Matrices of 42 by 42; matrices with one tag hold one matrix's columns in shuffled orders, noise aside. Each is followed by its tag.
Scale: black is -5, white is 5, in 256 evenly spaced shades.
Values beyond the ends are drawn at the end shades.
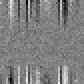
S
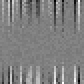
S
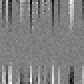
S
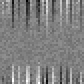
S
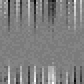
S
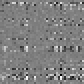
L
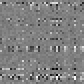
L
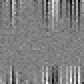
S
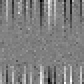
S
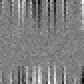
S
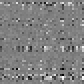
L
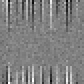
S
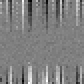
S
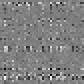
L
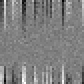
S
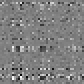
L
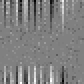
S
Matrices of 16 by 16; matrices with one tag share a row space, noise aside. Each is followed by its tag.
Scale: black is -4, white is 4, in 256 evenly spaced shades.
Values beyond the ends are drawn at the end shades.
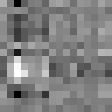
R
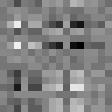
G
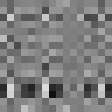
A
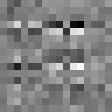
G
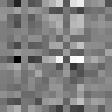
G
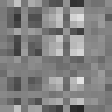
G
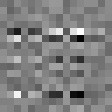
G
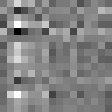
R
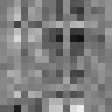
G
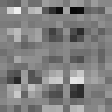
G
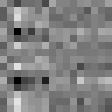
R
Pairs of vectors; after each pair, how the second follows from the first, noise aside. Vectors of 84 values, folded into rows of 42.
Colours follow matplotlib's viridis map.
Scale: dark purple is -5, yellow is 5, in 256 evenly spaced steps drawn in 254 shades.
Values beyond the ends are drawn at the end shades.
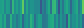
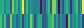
scaled up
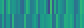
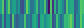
scaled up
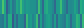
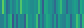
copied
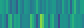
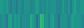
shrunk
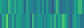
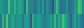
copied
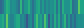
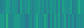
shrunk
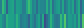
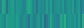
shrunk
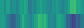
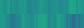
shrunk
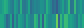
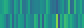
copied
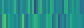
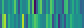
scaled up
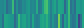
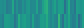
shrunk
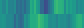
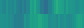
shrunk
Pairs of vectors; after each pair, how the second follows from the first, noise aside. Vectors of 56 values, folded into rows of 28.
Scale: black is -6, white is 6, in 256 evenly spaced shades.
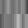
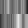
scaled up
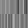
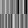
scaled up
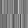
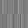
shrunk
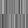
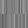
shrunk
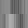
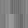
shrunk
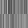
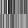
scaled up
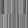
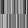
scaled up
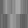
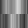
scaled up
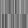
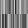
scaled up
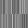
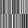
scaled up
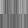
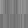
shrunk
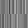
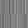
shrunk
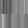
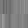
shrunk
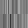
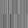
shrunk
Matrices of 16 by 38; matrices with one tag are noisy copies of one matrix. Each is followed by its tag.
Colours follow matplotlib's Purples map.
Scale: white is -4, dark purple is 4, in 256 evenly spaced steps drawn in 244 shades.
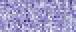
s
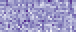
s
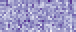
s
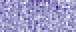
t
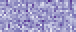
s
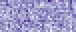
s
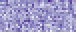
s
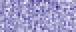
t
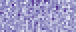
t
